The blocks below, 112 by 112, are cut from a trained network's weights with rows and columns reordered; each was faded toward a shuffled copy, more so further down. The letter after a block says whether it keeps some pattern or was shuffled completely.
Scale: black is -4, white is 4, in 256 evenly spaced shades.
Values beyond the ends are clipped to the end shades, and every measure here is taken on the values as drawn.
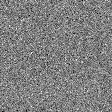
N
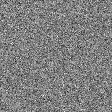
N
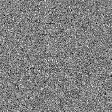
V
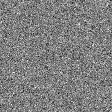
N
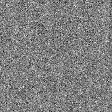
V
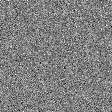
N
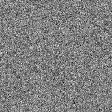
V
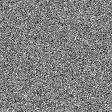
N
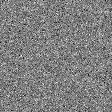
N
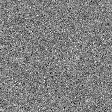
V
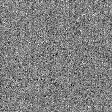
V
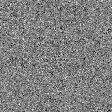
V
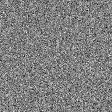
V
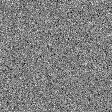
N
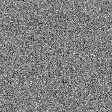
V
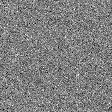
N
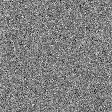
N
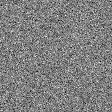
N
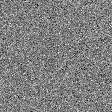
N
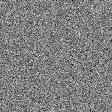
V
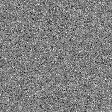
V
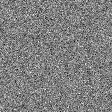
N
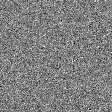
N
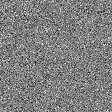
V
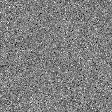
V
